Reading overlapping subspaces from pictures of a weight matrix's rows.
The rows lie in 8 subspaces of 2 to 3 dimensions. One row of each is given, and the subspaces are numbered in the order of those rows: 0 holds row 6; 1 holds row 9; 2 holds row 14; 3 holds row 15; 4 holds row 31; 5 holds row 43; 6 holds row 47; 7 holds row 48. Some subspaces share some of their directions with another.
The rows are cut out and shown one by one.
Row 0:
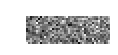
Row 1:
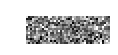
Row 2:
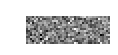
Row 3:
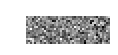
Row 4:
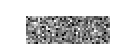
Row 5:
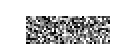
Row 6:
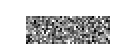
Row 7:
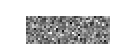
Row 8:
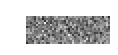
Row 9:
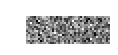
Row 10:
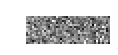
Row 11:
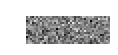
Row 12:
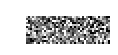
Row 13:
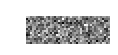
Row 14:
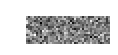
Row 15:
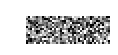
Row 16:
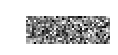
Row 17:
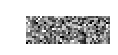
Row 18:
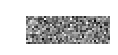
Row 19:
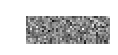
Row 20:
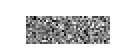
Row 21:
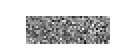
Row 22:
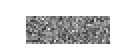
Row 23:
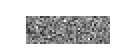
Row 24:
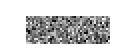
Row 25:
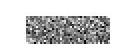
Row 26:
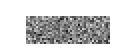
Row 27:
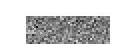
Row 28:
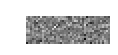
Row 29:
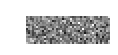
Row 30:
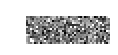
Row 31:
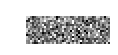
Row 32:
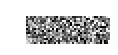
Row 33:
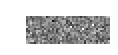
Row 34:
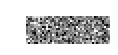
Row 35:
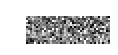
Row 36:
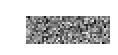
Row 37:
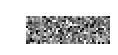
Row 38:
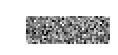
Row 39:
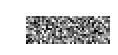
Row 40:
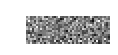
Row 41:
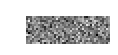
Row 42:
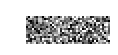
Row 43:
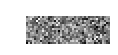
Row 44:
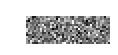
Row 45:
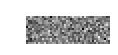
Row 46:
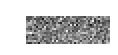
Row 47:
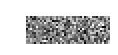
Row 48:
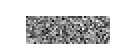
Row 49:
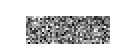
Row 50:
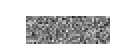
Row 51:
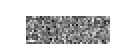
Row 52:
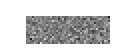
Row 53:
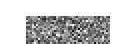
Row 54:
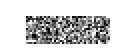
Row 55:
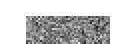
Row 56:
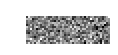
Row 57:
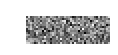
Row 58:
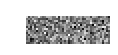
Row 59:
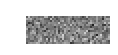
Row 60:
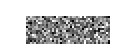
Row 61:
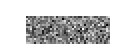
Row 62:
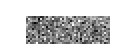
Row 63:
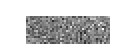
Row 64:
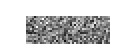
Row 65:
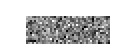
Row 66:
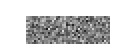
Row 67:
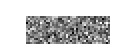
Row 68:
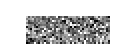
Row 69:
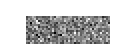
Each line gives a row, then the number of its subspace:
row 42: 3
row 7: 4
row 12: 6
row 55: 5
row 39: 0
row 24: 2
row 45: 3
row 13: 7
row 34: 0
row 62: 0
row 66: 4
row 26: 3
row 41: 4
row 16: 7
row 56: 5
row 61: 7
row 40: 3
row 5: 1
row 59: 5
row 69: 1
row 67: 2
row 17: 5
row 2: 2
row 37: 7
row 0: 5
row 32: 4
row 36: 7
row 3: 5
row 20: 6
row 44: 4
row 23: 1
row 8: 6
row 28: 5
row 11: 2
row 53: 4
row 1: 5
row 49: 0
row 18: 3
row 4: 0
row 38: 0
